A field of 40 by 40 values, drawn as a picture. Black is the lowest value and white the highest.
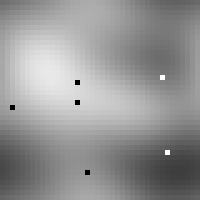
The bottom right is the ninth with the lowest average. Six lone cells stand out: two far higher and four far lower than their neighbours. The histogram is bell-shaped. No regular stripes run through it.
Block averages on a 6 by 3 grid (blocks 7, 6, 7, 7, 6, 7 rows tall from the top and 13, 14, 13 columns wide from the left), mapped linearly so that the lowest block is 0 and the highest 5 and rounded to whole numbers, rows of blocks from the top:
332 | 532 | 542 | 343 | 121 | 120
